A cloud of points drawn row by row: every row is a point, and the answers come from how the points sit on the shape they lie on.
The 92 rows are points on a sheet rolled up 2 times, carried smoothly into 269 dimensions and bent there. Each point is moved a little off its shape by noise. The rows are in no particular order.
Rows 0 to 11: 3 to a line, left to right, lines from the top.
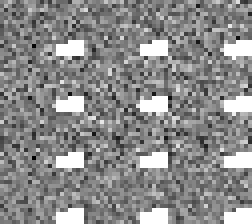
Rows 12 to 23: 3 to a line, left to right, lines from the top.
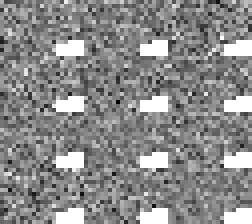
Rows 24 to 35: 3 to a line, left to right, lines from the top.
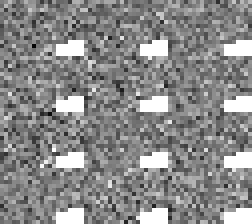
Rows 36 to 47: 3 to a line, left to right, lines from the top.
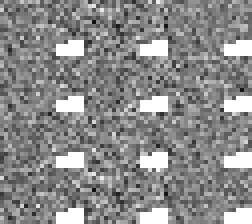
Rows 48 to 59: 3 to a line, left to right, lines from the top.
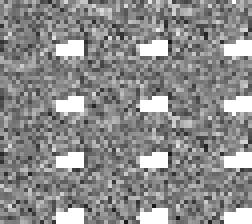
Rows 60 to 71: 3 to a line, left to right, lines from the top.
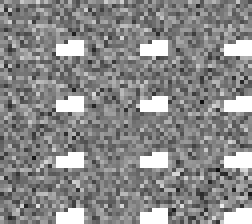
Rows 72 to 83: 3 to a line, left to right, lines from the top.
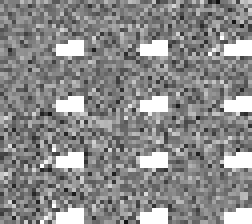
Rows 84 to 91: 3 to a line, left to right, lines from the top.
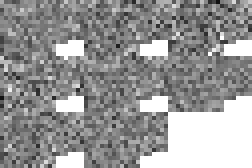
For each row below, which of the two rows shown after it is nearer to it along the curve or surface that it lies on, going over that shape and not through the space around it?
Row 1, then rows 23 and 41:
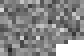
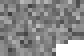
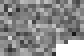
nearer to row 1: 41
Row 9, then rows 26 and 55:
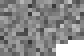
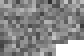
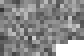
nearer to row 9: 55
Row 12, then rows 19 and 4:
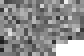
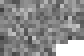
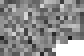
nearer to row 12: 4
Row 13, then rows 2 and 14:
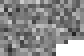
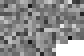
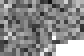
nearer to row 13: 2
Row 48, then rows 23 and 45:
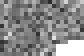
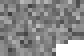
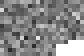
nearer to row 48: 45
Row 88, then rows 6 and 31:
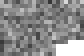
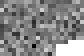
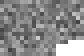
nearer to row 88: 6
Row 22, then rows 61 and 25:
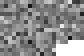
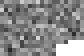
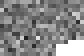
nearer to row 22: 61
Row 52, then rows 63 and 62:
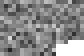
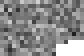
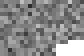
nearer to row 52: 63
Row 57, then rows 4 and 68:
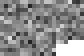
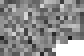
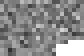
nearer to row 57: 4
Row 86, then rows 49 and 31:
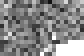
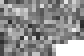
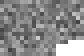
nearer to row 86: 49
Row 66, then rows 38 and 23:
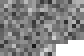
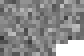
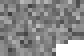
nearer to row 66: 38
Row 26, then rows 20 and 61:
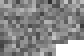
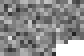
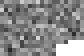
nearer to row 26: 61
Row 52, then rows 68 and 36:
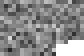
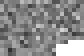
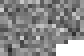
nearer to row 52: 36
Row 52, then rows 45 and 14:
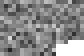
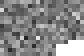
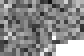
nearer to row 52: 45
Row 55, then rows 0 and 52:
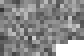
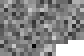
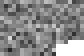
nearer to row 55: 0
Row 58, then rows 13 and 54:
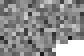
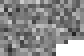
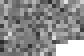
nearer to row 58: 13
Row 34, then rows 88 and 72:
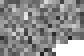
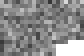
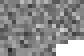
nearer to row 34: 88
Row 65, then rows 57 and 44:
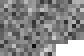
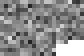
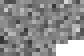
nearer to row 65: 44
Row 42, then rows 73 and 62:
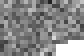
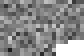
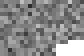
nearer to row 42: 62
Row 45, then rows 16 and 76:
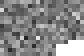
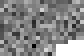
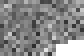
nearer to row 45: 16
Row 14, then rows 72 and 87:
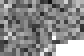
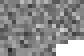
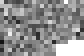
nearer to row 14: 87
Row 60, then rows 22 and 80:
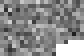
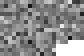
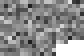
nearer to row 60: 80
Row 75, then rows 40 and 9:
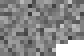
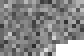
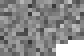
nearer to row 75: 9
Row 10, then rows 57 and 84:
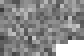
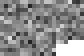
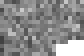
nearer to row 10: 84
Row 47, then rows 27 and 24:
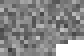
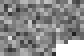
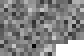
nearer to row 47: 24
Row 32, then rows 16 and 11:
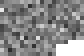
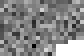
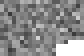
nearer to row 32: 16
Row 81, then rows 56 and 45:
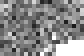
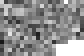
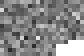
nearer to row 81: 56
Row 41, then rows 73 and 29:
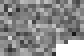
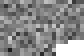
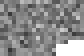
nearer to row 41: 73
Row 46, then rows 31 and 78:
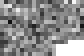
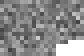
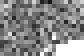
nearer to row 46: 78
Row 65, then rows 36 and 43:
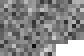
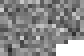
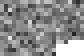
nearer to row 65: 36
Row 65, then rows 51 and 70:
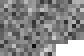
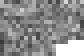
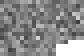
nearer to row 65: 51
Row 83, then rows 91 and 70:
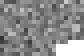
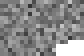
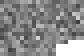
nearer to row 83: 91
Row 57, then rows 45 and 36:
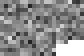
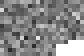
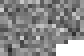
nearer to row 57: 36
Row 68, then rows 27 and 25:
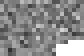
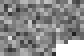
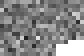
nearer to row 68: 25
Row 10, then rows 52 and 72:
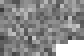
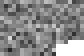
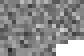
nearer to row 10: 72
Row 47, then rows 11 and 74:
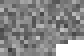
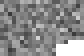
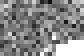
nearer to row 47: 11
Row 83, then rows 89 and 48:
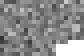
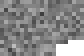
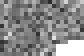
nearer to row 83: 48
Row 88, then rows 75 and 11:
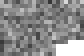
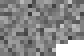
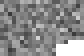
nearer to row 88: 75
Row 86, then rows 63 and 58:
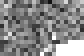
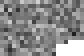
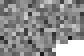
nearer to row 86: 58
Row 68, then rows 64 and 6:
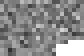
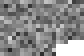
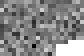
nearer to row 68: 6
